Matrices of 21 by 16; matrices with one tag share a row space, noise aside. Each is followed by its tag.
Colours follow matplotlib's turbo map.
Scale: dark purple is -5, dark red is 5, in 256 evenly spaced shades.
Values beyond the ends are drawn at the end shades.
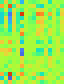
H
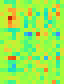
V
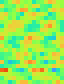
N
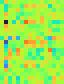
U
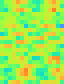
N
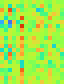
H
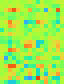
V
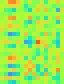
V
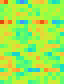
N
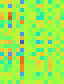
H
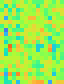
U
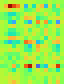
V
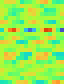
N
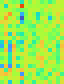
H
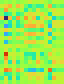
U
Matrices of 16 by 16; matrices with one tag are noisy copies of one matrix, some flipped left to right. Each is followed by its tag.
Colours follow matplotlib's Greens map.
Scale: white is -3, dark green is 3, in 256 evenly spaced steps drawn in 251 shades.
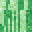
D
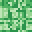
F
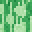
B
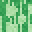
B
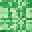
F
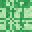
F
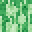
B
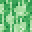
B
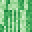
D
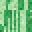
D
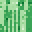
D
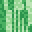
D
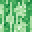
B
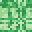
F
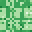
F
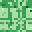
F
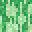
B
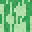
B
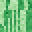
D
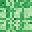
F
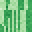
D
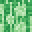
B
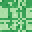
F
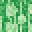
B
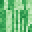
D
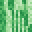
D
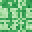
F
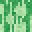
B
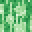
B
